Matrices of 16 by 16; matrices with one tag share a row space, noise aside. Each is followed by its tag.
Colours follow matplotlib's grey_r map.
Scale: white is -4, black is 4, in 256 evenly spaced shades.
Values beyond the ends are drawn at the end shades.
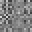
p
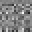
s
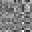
s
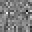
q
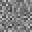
p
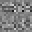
s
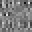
p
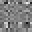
q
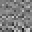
s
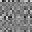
p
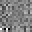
p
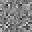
q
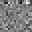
q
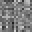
s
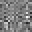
q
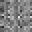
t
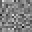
s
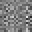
q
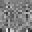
q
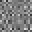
p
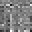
t
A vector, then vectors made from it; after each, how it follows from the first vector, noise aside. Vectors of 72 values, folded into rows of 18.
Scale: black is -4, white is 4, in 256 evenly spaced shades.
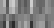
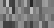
sign-scrambled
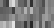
sign-scrambled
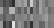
sign-scrambled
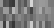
sign-scrambled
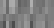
shrunk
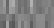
shrunk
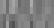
shrunk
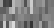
sign-scrambled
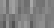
shrunk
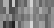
sign-scrambled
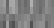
shrunk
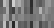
sign-scrambled
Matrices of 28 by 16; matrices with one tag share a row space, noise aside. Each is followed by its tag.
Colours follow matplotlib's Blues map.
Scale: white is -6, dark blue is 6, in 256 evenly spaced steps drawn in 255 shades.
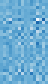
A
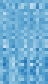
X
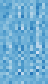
A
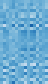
X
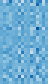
A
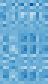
X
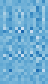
A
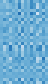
A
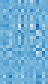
A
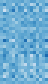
X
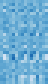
X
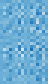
A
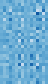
A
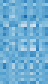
X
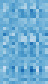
X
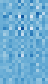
A
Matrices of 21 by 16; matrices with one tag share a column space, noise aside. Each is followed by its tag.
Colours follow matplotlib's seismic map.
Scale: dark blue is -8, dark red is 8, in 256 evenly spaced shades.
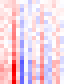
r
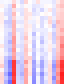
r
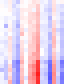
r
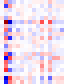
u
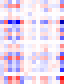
u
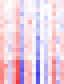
r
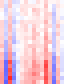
r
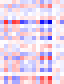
u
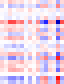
u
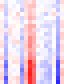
r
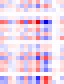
u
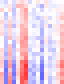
r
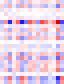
u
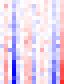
r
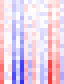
r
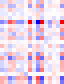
u
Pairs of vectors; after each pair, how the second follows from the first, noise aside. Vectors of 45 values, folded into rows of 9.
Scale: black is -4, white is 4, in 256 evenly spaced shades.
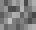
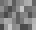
wrapped around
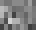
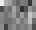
wrapped around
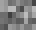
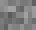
shrunk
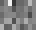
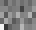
wrapped around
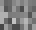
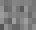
shrunk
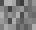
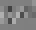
partly zeroed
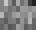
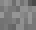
shrunk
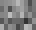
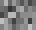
wrapped around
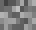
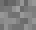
shrunk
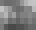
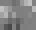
partly zeroed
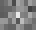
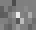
partly zeroed
